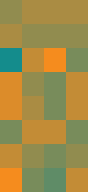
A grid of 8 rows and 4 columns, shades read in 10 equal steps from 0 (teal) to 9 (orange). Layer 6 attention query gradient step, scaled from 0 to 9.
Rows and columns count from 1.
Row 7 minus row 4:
-1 0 0 -2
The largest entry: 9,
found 2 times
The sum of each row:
23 21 20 24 25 22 21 23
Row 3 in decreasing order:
9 7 4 0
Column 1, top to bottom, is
5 6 0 8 8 4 7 9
